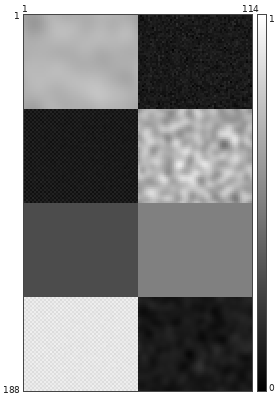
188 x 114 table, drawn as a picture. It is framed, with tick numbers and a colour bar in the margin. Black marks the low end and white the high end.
The table splits into 4 rows of 2 panels. Panel 1,1: high, smooth, faint in contrast. Panel 1,2: very low, fine-grained, faint in contrast. Panel 2,1: very low, checkered, faint in contrast. Panel 2,2: high, blotchy. Panel 3,1: low, flat. Panel 3,2: middling, flat. Panel 4,1: very high, checkered, faint in contrast. Panel 4,2: very low, blotchy, faint in contrast.
